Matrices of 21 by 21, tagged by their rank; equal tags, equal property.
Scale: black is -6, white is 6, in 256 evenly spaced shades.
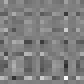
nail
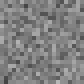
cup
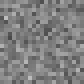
cup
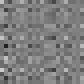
nail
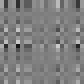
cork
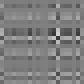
cork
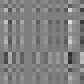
cork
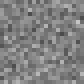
cup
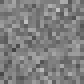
cup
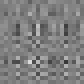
nail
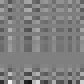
cork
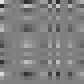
cork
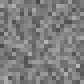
cup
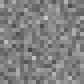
cup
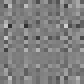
nail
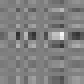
cork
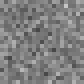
cup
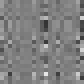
nail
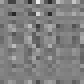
nail
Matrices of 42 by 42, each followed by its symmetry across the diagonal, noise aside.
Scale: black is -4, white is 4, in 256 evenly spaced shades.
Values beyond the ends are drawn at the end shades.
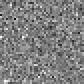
neither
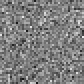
antisymmetric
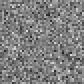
antisymmetric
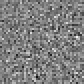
antisymmetric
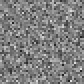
antisymmetric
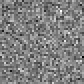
neither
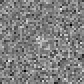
symmetric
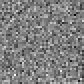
antisymmetric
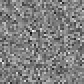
antisymmetric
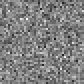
neither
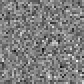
neither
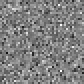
neither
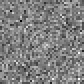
symmetric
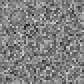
symmetric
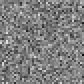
neither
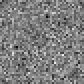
symmetric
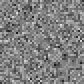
symmetric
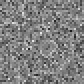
symmetric
